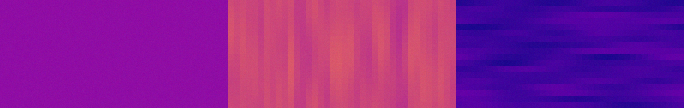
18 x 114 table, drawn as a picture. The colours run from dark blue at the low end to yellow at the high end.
The table splits into one row of 3 panels. Panel 1,1: low, flat. Panel 1,2: middling, streaked downward, faint in contrast. Panel 1,3: very low, streaked across, faint in contrast.
